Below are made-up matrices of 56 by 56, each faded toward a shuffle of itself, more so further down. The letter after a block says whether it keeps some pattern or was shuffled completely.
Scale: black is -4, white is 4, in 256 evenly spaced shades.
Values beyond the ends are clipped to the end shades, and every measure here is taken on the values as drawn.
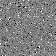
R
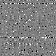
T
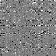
T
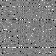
T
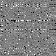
T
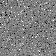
R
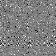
T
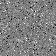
R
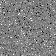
R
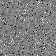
R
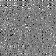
T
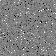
R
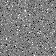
R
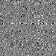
T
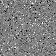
R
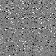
T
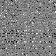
T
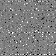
T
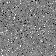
R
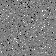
R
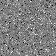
R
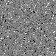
R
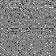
T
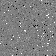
R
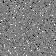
R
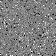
R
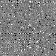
T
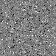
R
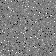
R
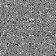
T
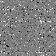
T
